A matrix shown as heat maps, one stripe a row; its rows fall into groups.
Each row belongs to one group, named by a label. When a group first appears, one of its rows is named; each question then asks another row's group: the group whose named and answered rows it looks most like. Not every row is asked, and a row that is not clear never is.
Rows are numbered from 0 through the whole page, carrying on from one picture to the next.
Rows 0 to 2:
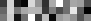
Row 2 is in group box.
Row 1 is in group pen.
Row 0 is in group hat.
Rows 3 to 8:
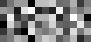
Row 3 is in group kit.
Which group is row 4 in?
box
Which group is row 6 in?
hat
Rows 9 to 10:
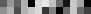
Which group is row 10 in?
pen
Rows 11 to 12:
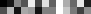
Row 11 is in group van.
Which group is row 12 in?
box
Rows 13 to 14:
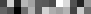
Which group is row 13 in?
box
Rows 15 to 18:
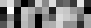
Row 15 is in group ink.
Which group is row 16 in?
box
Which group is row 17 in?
box
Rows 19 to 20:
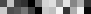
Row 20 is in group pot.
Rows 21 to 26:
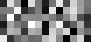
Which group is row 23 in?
pen
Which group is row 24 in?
hat
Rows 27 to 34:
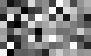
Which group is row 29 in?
pen
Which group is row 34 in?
pot
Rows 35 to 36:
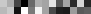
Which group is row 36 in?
pen
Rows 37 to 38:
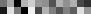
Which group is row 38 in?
hat
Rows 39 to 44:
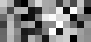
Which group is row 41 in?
ink
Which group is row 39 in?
ink
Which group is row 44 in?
hat
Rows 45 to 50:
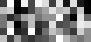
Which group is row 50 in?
pot
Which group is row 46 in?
ink
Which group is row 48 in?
hat
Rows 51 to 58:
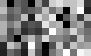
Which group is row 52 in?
pot
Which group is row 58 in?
hat
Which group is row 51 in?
pot
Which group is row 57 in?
hat
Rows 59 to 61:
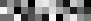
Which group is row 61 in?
kit
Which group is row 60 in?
ink
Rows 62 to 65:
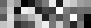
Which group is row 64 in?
pen
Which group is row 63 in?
box
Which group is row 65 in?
ink
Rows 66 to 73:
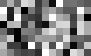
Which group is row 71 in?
ink
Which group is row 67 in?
pot
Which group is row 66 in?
box
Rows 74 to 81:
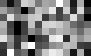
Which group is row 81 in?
ink
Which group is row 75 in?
ink
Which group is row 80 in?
box
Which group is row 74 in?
van
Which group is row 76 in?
pen
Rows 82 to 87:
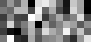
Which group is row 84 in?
hat
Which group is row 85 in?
box
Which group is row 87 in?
hat
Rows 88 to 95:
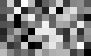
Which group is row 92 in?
kit
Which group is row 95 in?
ink
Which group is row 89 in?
kit
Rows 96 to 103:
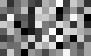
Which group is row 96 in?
pot
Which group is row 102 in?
kit
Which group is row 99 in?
ink
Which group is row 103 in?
hat
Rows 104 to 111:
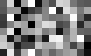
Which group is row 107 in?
kit
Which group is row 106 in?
pen
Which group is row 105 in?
kit
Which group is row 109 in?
pot
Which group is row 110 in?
ink
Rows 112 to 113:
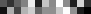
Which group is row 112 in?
van
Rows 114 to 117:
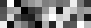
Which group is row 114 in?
pen
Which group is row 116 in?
ink
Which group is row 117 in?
pot
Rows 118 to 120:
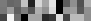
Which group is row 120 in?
hat
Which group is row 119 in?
kit
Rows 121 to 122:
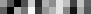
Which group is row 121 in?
van
